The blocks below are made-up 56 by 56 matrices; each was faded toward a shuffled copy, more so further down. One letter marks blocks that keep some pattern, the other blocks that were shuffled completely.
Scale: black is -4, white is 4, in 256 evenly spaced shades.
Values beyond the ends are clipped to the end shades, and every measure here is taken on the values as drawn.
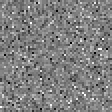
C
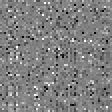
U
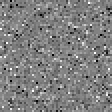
C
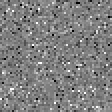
C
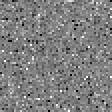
C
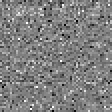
U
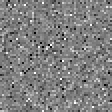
C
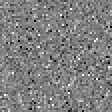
C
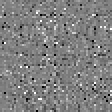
U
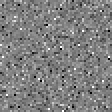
C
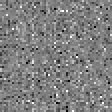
U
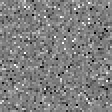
C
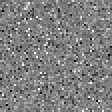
C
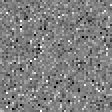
C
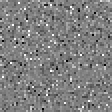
C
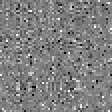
U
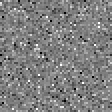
C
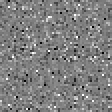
U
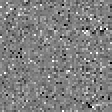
U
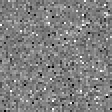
C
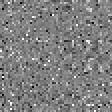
U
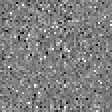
U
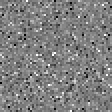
C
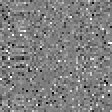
U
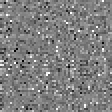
U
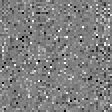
U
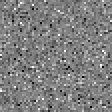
C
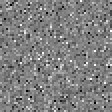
C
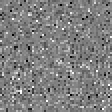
U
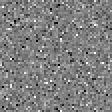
C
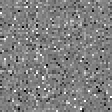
U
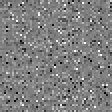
U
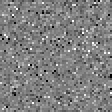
C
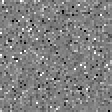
C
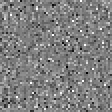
U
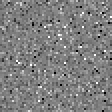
C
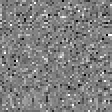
U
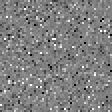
C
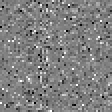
U
